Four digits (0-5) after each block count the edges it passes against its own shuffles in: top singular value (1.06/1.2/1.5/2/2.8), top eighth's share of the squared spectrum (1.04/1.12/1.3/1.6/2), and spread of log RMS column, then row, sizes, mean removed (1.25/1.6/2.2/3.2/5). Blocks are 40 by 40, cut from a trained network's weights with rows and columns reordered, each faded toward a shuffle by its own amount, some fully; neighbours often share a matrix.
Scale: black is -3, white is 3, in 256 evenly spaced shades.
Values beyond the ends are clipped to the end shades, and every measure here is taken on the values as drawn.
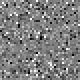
1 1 0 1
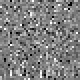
3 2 1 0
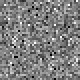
0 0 0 0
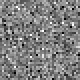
0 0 0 1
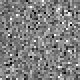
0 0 0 1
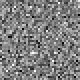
0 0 0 0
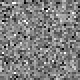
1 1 0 0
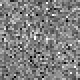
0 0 0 0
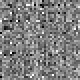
2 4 1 2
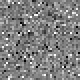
1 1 0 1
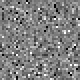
2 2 1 1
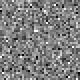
0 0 0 0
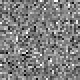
1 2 0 1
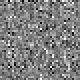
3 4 2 1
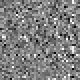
2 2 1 1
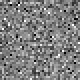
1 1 0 0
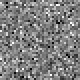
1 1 0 0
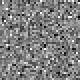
0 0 0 0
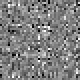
3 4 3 2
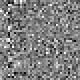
2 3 2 1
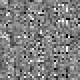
2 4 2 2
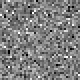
0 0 0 0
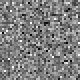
1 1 0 0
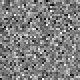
1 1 0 0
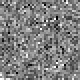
1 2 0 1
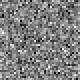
1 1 0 0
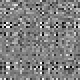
4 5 2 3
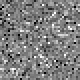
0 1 0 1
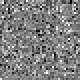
2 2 0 1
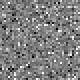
1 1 0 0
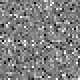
2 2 0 1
